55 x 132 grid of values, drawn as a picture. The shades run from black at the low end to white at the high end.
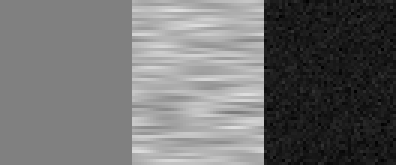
The table splits into one row of 3 panels. Panel 1,1: middling, flat. Panel 1,2: high, streaked across. Panel 1,3: very low, fine-grained, faint in contrast.
